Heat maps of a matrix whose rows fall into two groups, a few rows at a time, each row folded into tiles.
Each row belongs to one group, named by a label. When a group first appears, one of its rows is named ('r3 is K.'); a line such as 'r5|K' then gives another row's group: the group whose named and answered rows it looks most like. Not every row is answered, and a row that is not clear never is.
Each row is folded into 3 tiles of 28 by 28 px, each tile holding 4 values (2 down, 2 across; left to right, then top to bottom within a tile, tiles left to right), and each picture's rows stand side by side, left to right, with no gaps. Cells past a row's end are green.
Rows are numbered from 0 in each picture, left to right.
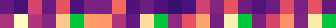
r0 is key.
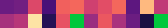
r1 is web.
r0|key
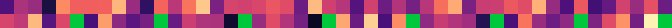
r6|web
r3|web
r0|key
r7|key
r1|web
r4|key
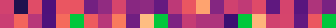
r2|web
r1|key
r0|key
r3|key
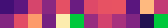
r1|web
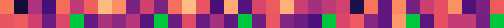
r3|web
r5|web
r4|key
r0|key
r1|web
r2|web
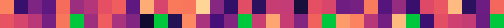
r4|key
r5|web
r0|key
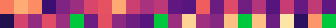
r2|key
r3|key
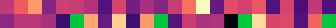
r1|key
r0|web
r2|web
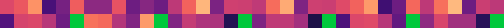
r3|web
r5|web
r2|web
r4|web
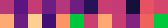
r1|key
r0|key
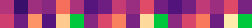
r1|key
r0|key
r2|key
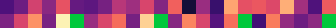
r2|key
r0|key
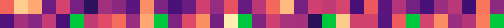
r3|web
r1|key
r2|key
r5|key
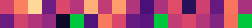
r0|web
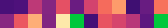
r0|key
